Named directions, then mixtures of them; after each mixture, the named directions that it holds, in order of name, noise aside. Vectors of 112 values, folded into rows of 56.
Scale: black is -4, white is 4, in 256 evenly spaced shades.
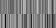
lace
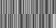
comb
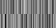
comb, lace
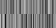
comb, lace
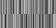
comb, lace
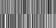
lace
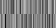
comb, lace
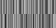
comb, lace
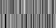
comb, lace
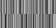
comb, lace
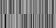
comb, lace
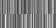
comb, lace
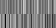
lace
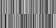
comb, lace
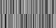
comb, lace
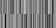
comb, lace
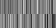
comb, lace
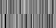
comb, lace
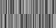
comb, lace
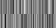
comb, lace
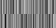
comb, lace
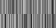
lace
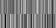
lace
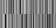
comb, lace
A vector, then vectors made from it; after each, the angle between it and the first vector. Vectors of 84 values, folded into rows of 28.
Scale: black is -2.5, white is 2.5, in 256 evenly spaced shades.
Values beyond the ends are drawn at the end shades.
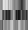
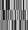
orthogonal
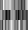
nearly parallel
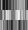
nearly opposite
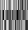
partly aligned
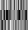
partly aligned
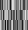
orthogonal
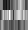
nearly opposite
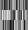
partly opposed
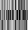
partly aligned
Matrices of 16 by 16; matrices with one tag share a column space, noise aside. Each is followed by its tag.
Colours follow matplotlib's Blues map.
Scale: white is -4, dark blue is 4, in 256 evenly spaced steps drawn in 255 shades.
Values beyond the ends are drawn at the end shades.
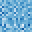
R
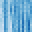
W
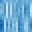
W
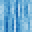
W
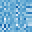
R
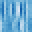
W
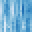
W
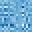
R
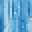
W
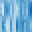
W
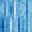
W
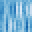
W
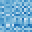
R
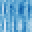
W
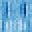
W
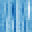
W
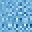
R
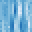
W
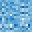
R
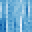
W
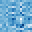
R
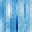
W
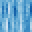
W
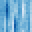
W
